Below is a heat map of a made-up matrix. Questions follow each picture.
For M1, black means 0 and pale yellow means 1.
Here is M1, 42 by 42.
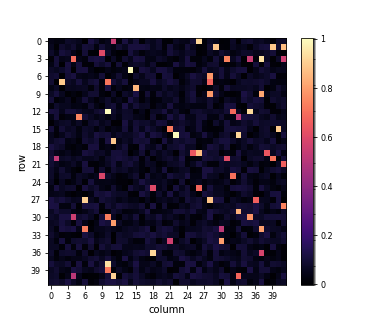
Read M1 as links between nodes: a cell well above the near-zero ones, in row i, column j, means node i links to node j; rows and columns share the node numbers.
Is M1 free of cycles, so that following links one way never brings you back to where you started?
yes
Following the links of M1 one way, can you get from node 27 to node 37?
yes
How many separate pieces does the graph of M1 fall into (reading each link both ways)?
2
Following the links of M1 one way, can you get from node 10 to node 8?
no
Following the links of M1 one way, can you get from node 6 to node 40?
no
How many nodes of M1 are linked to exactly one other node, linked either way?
4
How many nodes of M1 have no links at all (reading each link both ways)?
1
